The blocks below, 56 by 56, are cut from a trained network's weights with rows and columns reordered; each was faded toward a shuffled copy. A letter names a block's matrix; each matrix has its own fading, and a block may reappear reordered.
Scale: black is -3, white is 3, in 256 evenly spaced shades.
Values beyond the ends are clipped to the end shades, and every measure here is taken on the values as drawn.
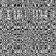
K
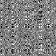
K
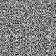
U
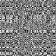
K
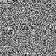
U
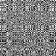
K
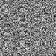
U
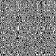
K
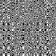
K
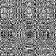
K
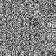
U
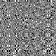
K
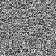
U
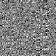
U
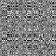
K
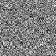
U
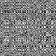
K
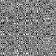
K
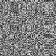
U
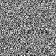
U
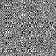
K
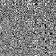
U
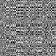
K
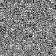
U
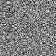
U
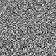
U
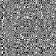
K
